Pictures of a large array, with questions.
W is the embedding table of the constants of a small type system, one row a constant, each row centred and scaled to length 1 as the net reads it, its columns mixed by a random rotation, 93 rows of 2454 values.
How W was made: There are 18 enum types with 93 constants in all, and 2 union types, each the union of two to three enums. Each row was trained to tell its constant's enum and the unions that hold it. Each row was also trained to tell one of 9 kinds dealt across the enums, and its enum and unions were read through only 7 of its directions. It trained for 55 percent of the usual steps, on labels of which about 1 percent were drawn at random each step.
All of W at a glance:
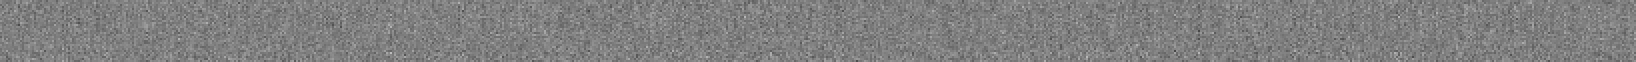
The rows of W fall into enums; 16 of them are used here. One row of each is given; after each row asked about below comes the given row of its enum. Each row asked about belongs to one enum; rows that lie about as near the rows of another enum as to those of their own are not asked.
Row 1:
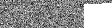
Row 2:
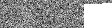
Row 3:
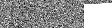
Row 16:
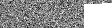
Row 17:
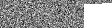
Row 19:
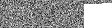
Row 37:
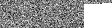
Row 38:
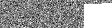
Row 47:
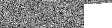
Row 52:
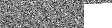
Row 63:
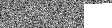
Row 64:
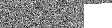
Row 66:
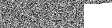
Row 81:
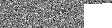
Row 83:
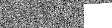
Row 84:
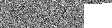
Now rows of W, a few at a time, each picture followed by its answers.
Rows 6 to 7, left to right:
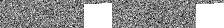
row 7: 38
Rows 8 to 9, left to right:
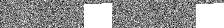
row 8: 2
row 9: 47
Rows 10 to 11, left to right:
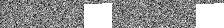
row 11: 84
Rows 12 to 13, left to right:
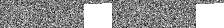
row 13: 2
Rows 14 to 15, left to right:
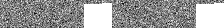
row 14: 16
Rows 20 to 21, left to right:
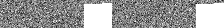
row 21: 1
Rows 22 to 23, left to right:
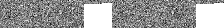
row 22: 37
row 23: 84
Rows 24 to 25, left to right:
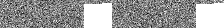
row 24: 38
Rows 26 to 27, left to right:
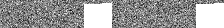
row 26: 52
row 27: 19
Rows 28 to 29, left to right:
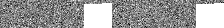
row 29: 37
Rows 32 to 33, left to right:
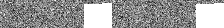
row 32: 84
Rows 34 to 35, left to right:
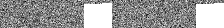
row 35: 19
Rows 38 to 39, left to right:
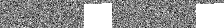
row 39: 84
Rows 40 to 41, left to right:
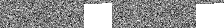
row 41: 37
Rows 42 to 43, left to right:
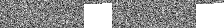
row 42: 2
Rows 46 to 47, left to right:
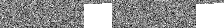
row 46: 16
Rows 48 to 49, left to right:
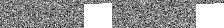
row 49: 63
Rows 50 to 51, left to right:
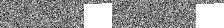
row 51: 38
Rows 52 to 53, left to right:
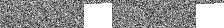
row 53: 19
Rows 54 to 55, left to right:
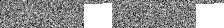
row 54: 2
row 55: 17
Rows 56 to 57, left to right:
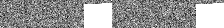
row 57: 83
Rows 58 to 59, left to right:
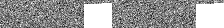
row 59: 38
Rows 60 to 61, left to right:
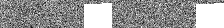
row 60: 16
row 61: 17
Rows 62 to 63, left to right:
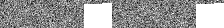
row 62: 66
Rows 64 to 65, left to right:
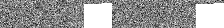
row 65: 1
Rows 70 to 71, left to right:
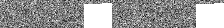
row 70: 16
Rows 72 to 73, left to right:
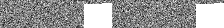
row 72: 52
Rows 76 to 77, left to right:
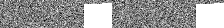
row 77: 3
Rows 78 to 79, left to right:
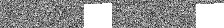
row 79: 1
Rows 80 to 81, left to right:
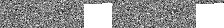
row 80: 81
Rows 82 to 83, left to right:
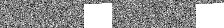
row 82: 19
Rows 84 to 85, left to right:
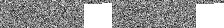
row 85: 63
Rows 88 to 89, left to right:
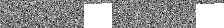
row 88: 52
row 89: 81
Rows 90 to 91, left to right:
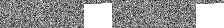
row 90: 3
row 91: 63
